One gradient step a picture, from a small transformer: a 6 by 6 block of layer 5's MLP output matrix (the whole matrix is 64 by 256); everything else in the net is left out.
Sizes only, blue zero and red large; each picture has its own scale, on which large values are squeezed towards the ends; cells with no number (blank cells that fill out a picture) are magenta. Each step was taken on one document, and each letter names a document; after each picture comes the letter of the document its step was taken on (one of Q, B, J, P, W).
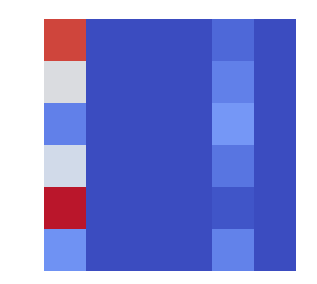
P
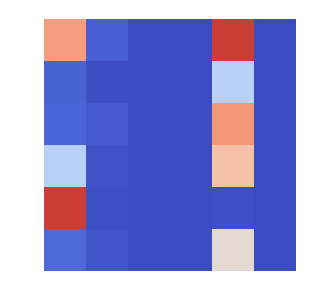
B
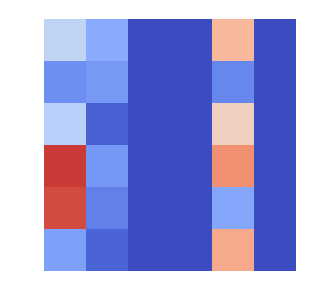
B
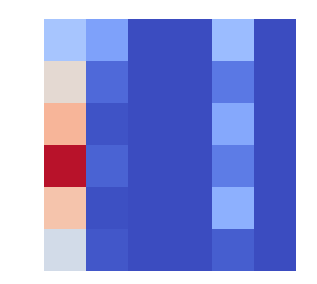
B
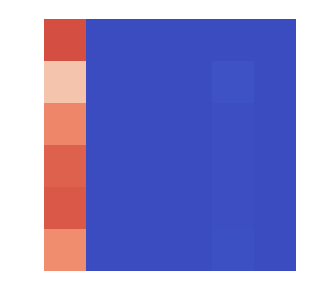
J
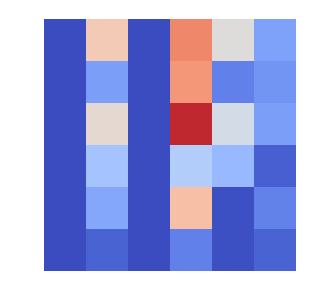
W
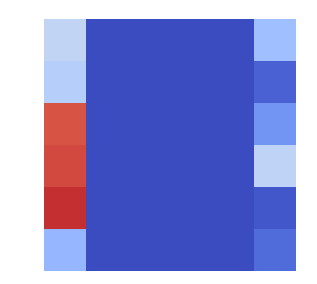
J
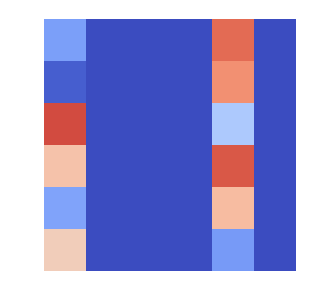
P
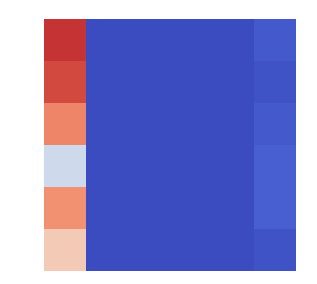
J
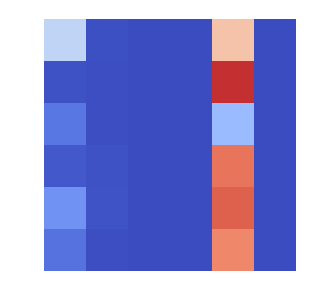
P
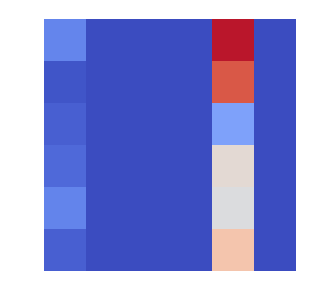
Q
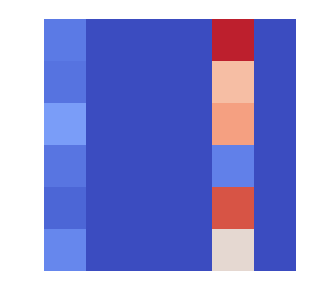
Q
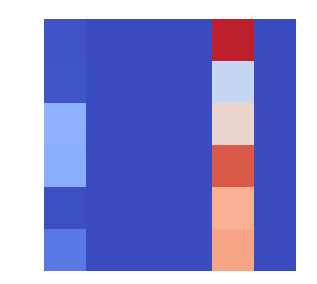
Q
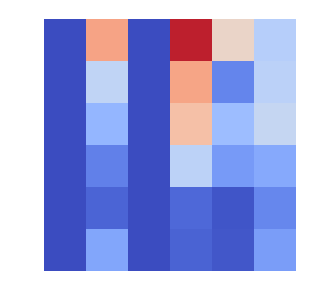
W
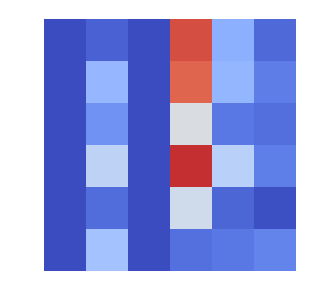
W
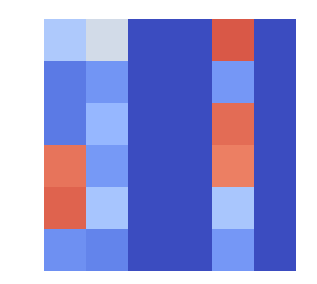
B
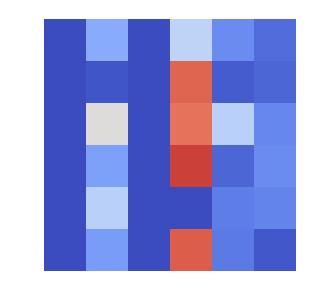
W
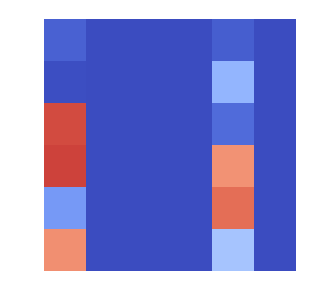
Q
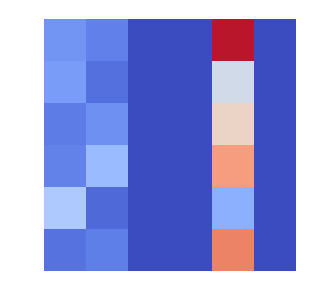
B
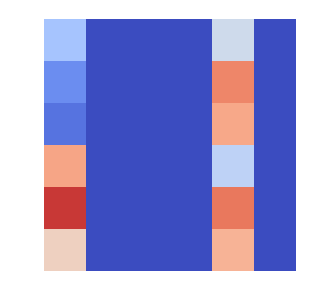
B
